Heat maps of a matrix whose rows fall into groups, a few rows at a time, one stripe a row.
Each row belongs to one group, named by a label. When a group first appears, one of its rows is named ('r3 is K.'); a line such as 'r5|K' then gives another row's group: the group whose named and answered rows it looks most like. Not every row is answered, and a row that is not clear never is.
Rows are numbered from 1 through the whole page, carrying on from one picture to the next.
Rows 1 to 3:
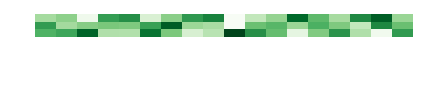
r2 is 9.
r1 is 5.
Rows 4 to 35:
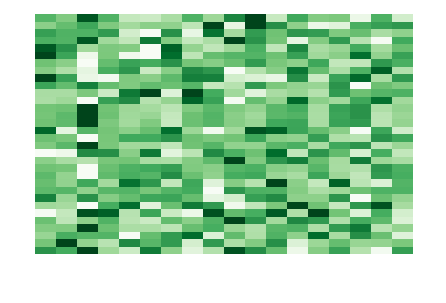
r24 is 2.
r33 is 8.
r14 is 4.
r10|2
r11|5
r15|5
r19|9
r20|2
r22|4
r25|2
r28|9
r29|5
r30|4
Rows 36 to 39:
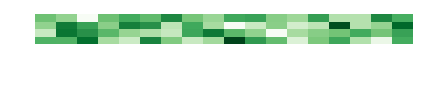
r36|2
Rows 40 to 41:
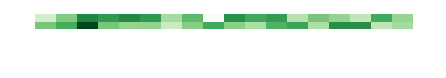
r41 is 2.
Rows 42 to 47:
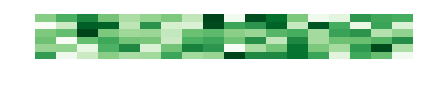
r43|4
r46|5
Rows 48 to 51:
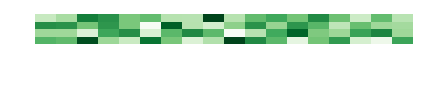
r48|4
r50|5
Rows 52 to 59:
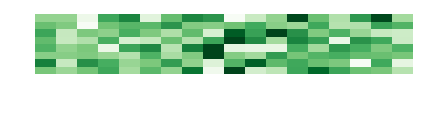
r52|5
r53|2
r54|9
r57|4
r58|9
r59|8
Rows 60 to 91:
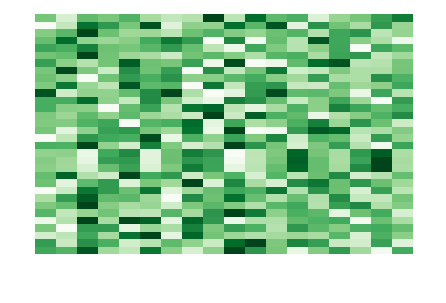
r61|4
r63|8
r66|8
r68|2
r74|8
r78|5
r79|5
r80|5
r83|4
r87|4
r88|8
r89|4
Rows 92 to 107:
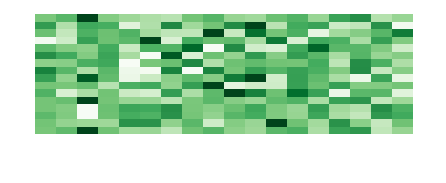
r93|9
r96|8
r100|9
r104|2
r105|2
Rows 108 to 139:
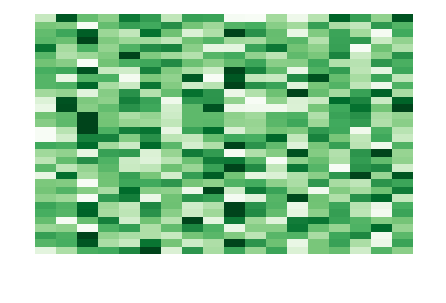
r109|2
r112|9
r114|2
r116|8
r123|4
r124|4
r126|5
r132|5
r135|8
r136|5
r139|4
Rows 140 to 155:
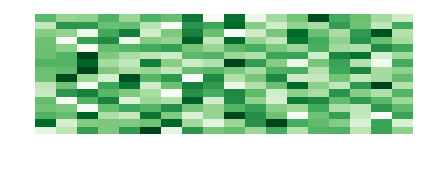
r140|8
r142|5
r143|8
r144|2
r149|5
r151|8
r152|2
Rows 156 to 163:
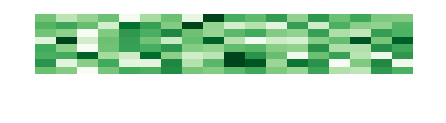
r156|4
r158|2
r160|2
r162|9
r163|2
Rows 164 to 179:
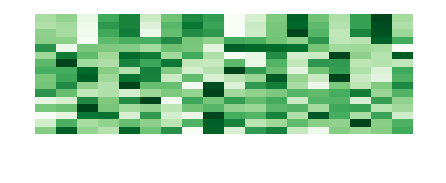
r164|5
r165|5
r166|5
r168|9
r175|4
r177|4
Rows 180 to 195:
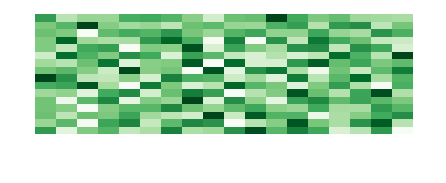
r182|2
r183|8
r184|8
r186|8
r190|5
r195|9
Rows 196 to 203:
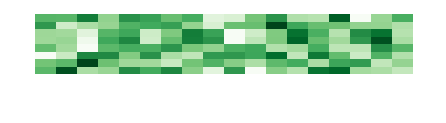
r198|5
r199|5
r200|2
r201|4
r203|8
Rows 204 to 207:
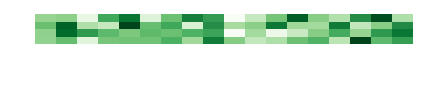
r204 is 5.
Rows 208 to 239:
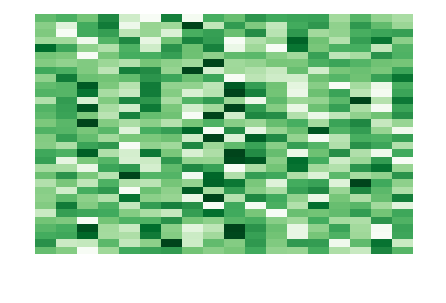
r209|8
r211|5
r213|2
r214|4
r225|8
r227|9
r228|5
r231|8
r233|8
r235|2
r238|9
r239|2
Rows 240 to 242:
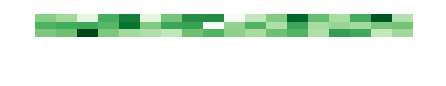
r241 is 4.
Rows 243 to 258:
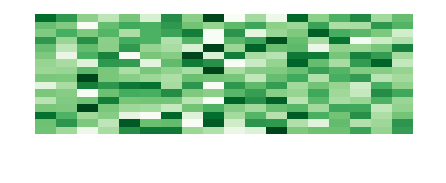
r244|2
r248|8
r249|5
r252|4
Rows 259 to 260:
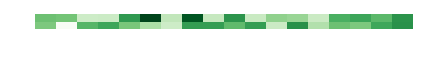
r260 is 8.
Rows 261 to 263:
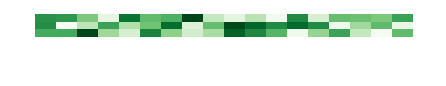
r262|9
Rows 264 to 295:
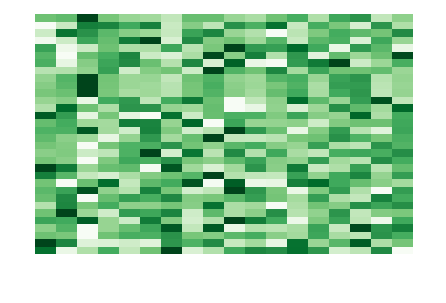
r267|4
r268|9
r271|4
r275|5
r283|2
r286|8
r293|2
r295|9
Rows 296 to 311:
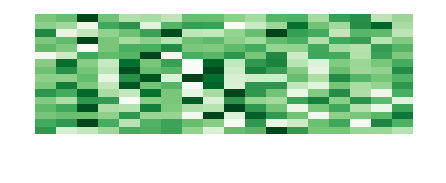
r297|5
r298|9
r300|2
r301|4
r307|8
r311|9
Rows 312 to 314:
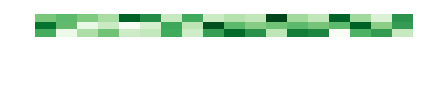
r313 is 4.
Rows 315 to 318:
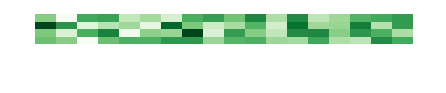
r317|8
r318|2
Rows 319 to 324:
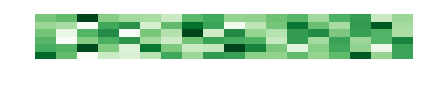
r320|5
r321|8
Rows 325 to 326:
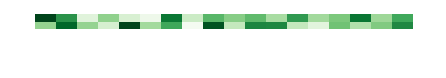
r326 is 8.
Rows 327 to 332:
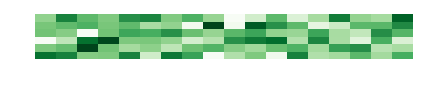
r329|2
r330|4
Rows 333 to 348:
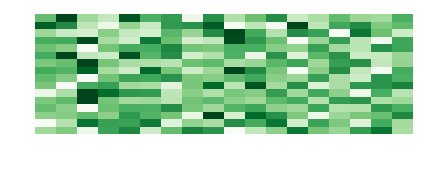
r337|2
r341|2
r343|4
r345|2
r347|4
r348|5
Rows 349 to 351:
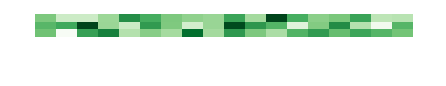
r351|8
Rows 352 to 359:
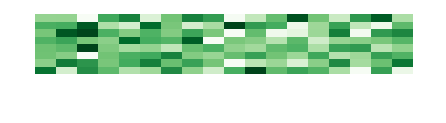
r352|5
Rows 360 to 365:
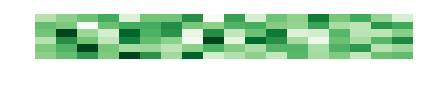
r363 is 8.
